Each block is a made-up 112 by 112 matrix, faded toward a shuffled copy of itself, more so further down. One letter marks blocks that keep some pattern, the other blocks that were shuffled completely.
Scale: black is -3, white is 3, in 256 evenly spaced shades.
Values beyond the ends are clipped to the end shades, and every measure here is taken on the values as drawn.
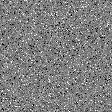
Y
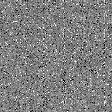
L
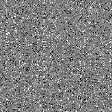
L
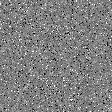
Y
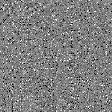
L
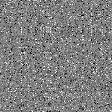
L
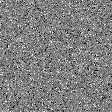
Y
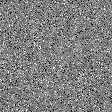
Y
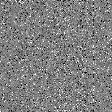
L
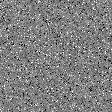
Y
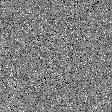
Y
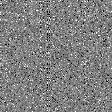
L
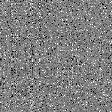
L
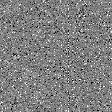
L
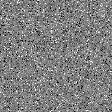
L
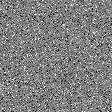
Y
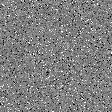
Y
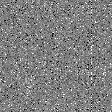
L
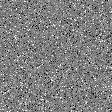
Y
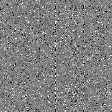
L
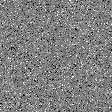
Y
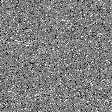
Y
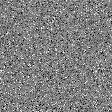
Y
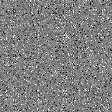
L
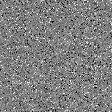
L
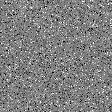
Y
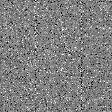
L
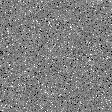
Y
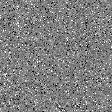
L
